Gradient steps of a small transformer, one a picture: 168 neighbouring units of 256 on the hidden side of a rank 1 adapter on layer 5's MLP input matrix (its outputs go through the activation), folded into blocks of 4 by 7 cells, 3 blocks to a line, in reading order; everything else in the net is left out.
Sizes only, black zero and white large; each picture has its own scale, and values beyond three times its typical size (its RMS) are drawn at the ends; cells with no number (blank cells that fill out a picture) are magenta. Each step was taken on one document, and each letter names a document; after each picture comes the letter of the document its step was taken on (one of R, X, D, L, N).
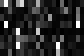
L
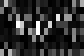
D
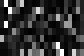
L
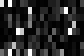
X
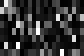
D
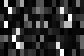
L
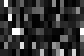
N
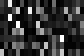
N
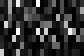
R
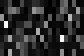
L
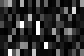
D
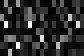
L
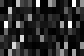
R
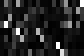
R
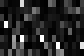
R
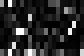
X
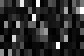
R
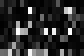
X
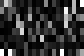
D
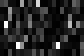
L
